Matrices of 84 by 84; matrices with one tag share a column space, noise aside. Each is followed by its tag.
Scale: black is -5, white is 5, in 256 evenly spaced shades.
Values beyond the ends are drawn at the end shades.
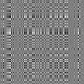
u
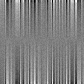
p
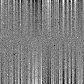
p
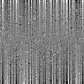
p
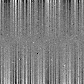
p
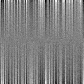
p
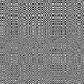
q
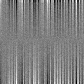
p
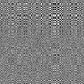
q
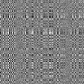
u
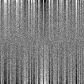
p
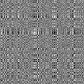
u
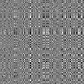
u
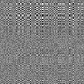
q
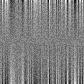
p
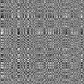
u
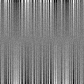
p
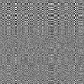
q
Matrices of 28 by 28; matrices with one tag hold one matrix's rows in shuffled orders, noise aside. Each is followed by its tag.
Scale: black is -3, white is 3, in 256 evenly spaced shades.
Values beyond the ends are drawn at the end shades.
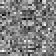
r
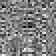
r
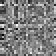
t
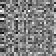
t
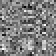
r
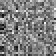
t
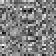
r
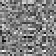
r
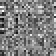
t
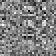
r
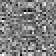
r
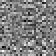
r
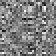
r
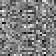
r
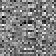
r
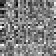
t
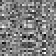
r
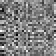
t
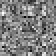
r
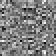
r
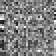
t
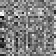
t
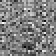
r
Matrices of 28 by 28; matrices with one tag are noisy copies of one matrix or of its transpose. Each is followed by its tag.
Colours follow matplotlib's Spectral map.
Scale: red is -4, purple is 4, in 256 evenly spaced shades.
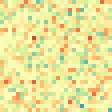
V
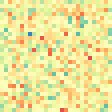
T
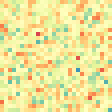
V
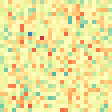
T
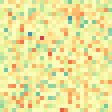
T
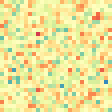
V
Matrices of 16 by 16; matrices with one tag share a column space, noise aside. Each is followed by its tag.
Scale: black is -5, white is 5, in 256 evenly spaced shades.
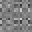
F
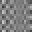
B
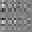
F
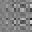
F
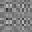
F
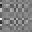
F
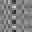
B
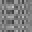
B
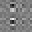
F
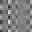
B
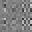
F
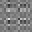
F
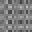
B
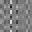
B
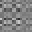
F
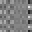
B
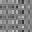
B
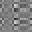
F
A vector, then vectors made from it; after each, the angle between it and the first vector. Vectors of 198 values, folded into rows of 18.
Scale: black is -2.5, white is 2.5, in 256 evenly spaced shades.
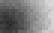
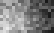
nearly opposite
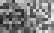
partly aligned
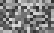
orthogonal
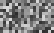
orthogonal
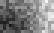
nearly parallel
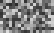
orthogonal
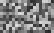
orthogonal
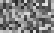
orthogonal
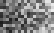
partly aligned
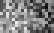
partly opposed
